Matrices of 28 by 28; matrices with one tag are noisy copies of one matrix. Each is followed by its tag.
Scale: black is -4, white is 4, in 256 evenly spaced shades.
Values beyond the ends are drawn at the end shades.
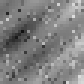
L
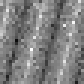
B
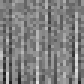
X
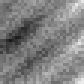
L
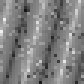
B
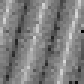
B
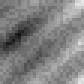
L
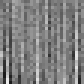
X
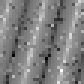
B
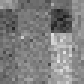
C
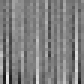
X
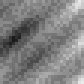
L
